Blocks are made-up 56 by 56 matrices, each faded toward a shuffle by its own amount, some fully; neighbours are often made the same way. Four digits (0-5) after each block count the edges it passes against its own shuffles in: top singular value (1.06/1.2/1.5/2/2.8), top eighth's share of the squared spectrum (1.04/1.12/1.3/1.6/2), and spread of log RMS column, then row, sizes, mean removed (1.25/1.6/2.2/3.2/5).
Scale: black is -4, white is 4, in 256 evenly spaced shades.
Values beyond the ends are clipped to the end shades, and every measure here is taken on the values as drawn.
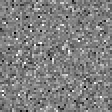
0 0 0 0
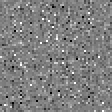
1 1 1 0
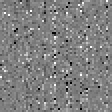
2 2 2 0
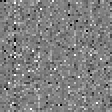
2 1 1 0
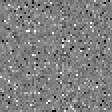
0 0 0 0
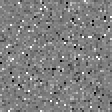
0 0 0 0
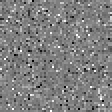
2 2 0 0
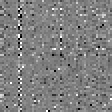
4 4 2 2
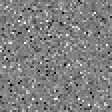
0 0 0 0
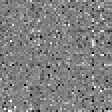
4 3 2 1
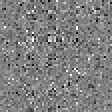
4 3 2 1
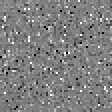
1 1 0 0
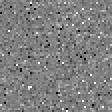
2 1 0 0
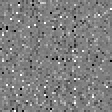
2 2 1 0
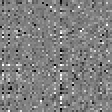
4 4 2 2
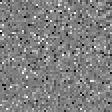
2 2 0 0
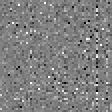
4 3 1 1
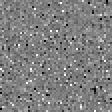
1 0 0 0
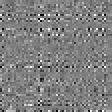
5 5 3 4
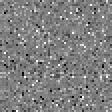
2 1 0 0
